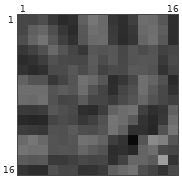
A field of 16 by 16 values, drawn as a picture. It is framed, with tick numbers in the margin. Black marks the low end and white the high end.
Slope: none. Mirror symmetry: none. Rings: centred on the top left. Roughest part: bottom right. Average level on the scale: 30%. Histogram: bell-shaped. Odd patch: rougher, in the bottom right.
